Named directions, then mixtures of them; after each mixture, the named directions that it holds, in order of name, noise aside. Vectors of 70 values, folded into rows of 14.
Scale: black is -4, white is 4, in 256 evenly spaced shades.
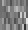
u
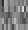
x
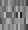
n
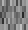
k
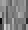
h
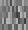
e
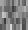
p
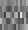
n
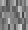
e, k, p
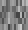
e, k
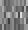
n, x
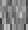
h, u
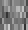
h, u, x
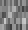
p, x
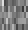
x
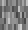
e, k, p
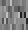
e, u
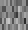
e, n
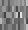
n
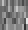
n, p, u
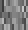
u, x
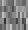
p, u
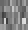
e, k, p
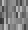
h, k, n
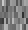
h, k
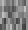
p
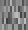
e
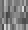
h, x
